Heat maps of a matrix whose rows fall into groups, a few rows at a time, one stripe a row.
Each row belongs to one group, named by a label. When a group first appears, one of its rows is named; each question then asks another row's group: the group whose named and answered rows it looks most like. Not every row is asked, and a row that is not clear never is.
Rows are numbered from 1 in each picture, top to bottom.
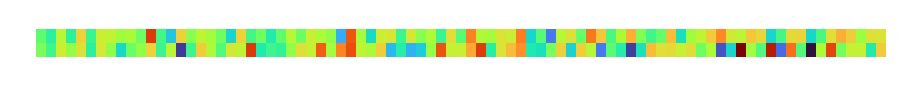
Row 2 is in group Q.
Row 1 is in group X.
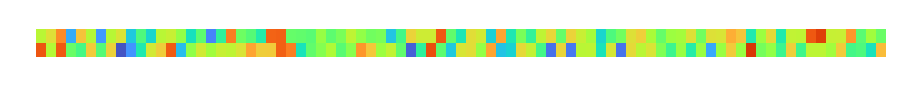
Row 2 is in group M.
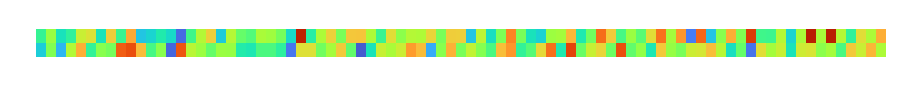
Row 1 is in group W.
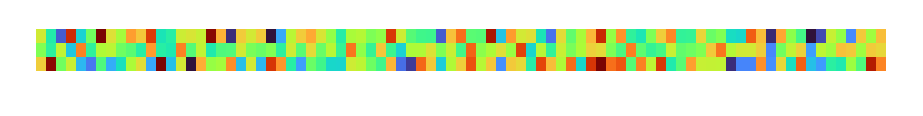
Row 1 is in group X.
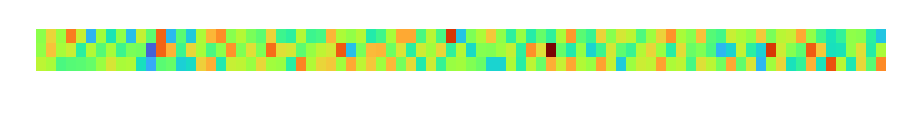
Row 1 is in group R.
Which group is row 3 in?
W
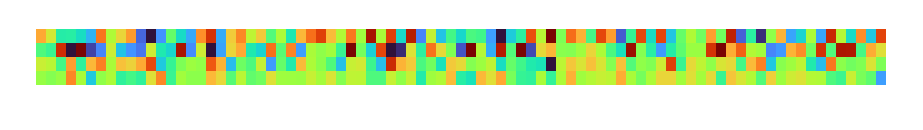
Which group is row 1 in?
W
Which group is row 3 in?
X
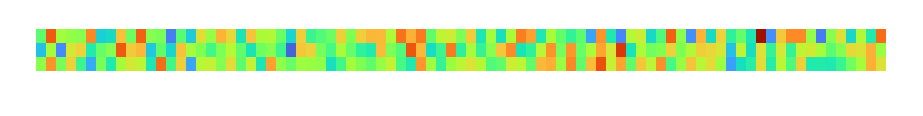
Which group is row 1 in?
R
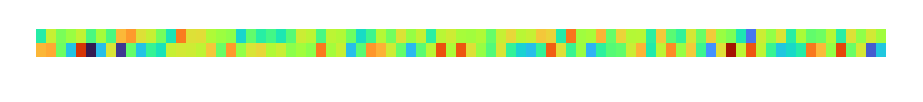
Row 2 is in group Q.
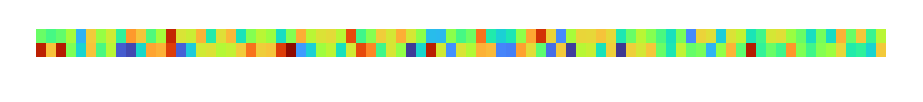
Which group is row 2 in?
M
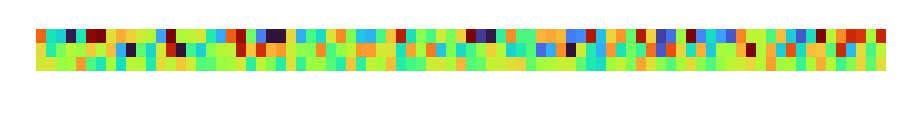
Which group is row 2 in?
M
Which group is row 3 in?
Q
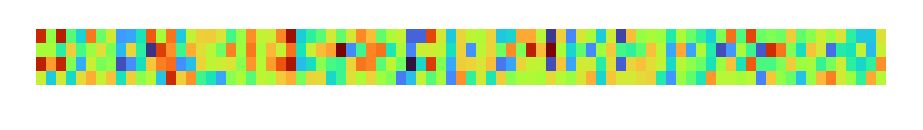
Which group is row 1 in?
M
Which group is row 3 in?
M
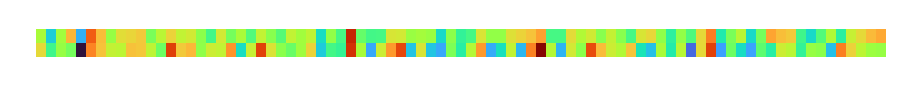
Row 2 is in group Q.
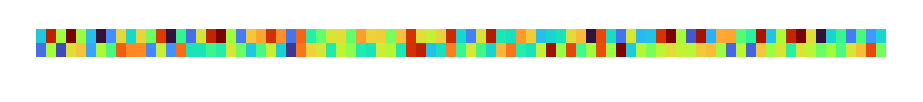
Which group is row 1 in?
R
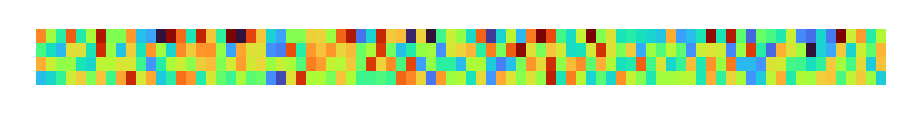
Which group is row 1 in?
Q
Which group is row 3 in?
W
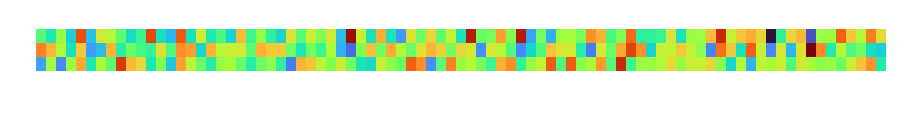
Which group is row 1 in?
X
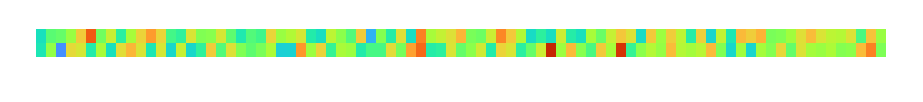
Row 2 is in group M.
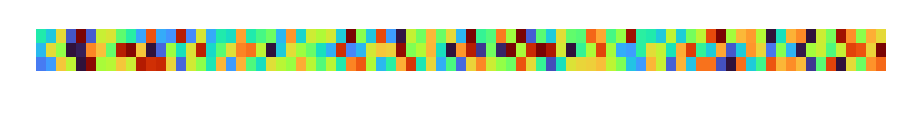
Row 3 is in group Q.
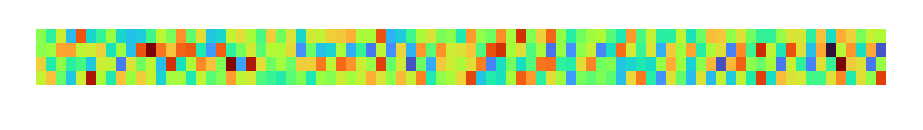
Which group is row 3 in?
Q
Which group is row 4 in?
R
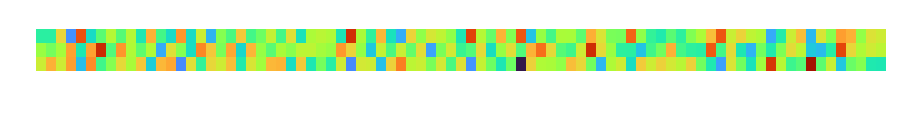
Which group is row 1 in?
X
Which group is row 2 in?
Q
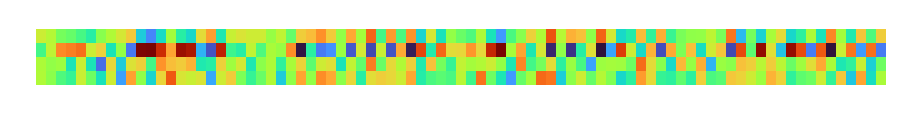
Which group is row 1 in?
W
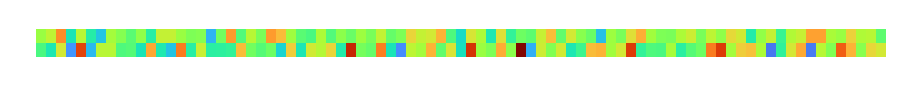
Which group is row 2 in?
X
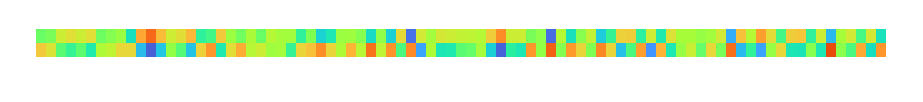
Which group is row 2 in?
W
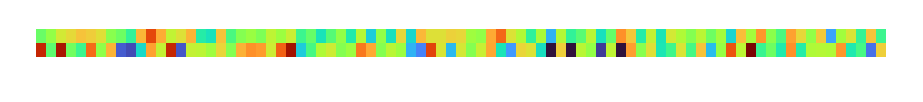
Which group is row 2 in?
M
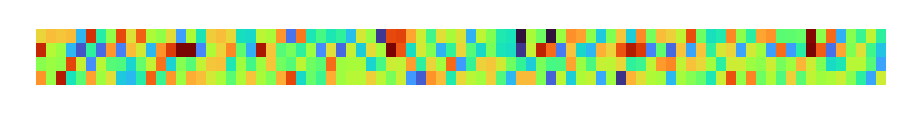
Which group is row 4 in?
M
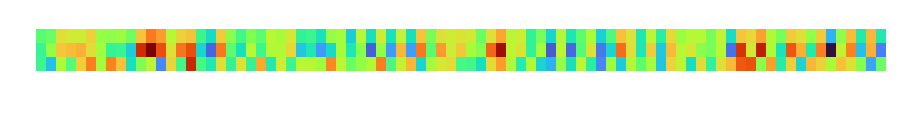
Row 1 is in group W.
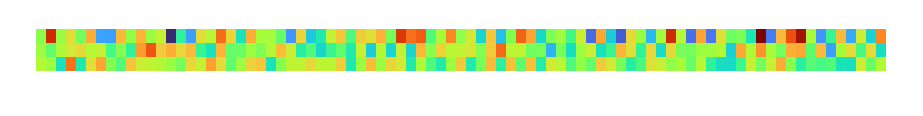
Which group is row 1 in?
R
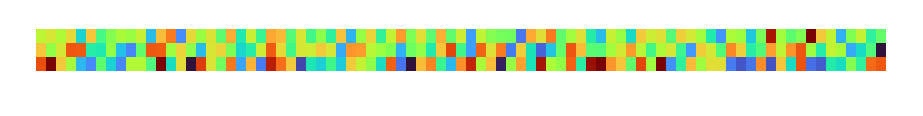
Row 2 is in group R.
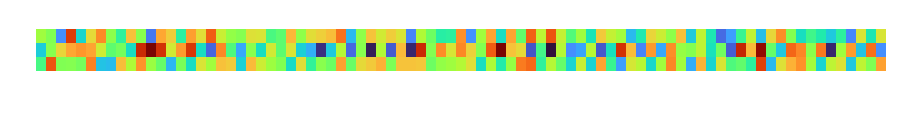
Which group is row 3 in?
R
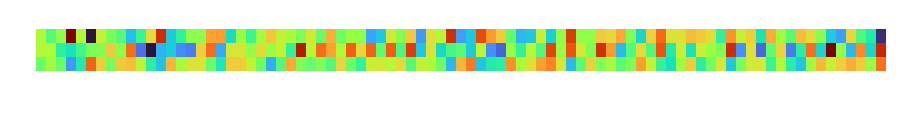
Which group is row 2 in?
W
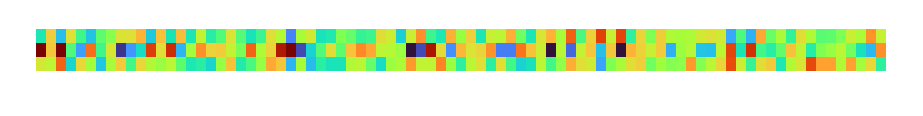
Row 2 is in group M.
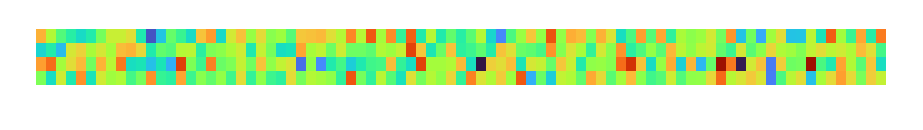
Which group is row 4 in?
X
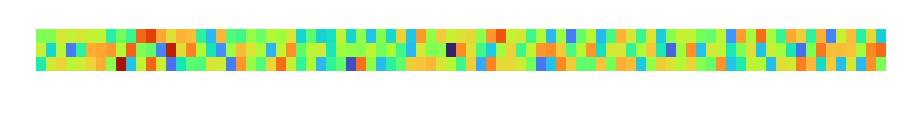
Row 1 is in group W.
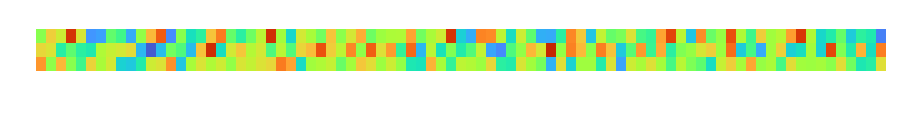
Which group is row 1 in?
R
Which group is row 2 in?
W
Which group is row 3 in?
M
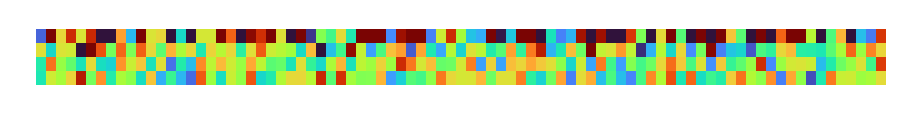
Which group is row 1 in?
R
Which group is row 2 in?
Q
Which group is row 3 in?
R
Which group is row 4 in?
Q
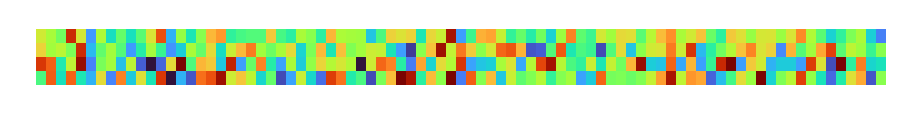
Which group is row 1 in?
R
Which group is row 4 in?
R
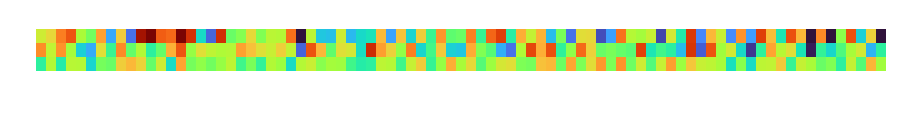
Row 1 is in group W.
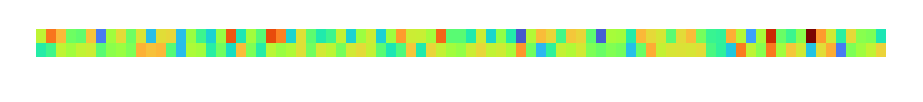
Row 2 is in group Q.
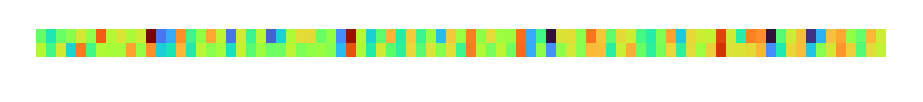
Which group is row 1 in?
X
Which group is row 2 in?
X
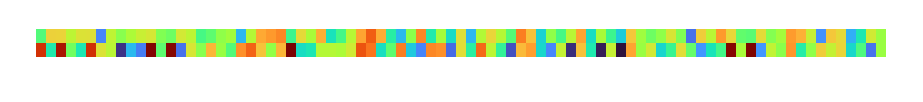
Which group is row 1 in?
R
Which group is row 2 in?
M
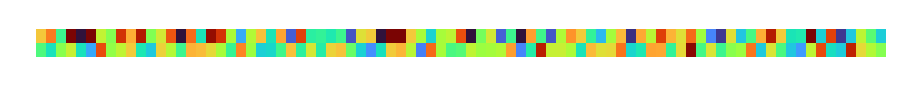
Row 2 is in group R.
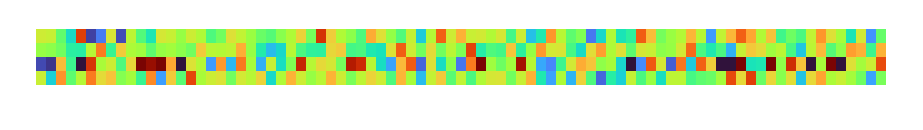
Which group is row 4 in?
M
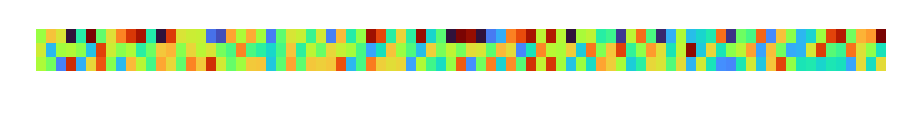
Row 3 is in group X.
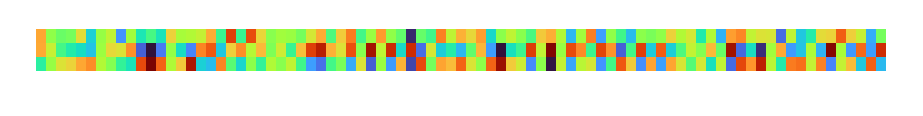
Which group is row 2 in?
W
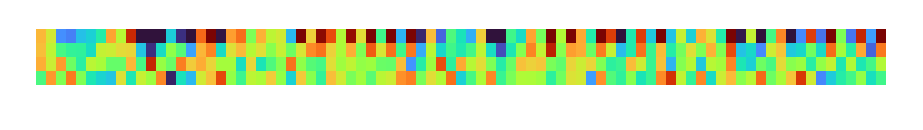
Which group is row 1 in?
W
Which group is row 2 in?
W
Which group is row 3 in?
M
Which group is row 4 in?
R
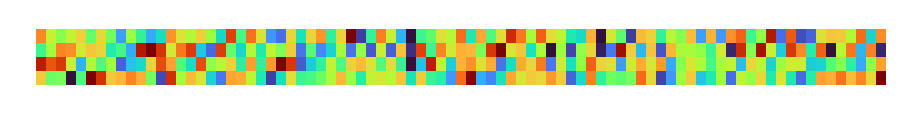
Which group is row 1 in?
Q
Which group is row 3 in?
M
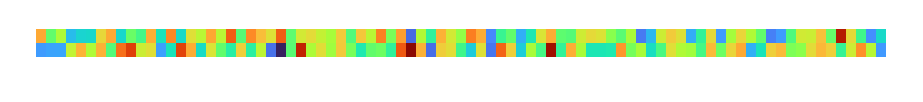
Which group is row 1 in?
Q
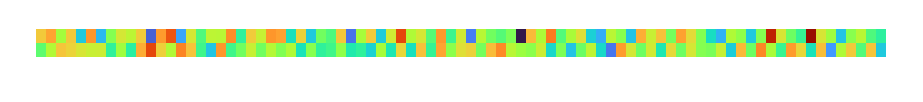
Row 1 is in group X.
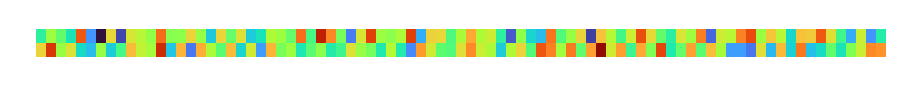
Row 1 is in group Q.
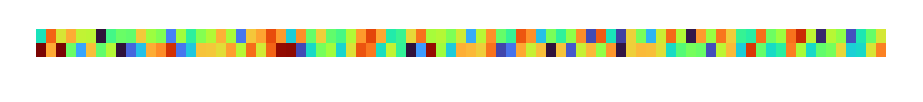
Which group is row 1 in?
R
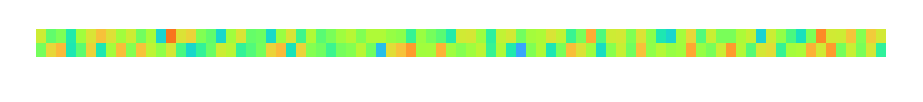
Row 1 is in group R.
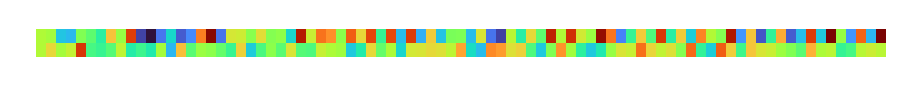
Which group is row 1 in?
W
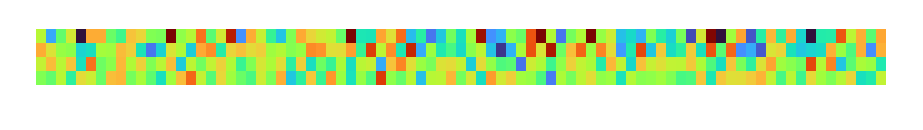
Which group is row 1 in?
Q
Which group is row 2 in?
W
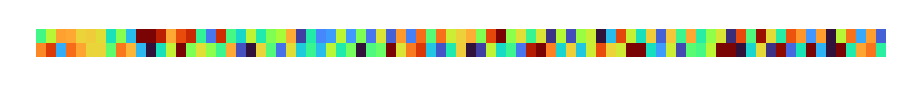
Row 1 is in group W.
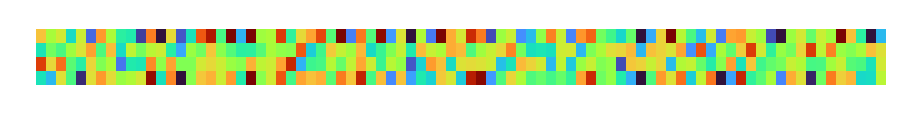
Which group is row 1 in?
Q
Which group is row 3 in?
M
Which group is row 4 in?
Q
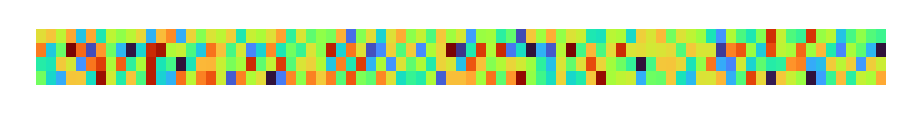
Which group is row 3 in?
Q
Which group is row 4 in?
X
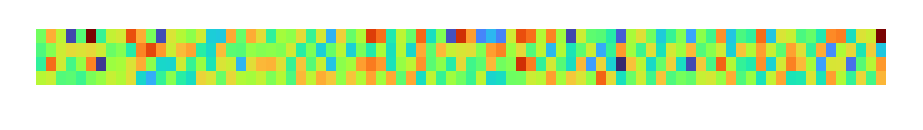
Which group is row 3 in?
R
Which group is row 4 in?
W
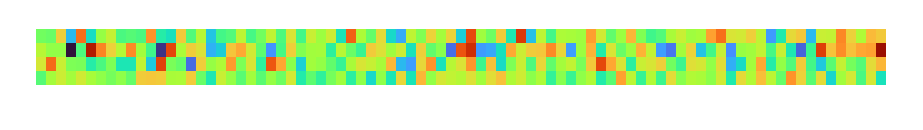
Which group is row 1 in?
X
